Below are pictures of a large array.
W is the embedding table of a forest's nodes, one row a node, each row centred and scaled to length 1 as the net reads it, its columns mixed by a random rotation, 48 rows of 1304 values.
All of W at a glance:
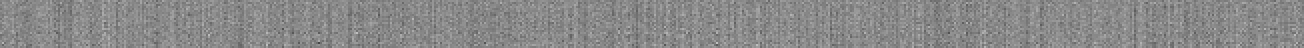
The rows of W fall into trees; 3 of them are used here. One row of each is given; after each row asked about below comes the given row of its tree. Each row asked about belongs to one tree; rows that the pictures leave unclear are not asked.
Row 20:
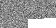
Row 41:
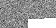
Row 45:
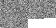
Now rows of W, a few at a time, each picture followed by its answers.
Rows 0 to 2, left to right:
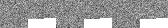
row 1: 20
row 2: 41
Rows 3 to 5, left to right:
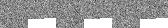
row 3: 41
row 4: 45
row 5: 20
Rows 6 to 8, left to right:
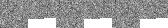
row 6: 20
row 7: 45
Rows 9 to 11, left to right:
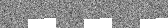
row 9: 41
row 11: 20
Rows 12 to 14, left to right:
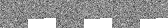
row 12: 45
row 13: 41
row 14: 45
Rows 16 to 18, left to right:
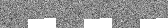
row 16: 41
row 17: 45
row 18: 41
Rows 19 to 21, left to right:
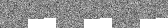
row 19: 20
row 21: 45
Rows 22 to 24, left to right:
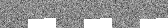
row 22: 41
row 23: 41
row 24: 45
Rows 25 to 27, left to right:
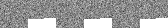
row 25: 41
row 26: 41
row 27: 20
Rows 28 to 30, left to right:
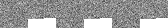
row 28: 45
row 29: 45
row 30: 41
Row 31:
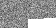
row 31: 20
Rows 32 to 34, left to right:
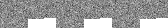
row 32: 20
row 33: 20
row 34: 45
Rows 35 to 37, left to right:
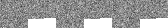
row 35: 45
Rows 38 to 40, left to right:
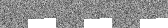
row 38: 41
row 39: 45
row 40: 45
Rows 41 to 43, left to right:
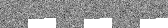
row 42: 20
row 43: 20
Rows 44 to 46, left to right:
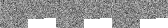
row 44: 45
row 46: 45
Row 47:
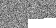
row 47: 20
